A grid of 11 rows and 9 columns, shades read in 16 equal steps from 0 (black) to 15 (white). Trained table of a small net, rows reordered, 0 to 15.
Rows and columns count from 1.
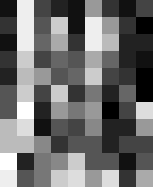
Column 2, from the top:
14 14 14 12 11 12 15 13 11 2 5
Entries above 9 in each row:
1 3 4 2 2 2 2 2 2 2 5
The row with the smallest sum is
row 1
